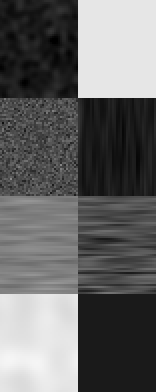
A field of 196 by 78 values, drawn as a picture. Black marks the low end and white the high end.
It is made of 4 by 2 panels. Panel 1,1: very low, blotchy, faint in contrast. Panel 1,2: very high, flat. Panel 2,1: low, fine-grained. Panel 2,2: very low, streaked downward, faint in contrast. Panel 3,1: middling, streaked across, faint in contrast. Panel 3,2: low, streaked across. Panel 4,1: very high, smooth, faint in contrast. Panel 4,2: very low, flat.
